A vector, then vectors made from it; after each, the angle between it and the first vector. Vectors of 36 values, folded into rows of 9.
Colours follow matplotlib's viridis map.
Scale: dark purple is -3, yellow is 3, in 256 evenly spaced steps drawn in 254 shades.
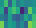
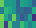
orthogonal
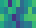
partly aligned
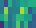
nearly opposite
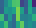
orthogonal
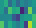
nearly parallel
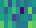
nearly parallel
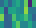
orthogonal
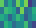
partly opposed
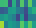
partly aligned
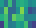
nearly opposite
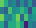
orthogonal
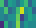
partly opposed
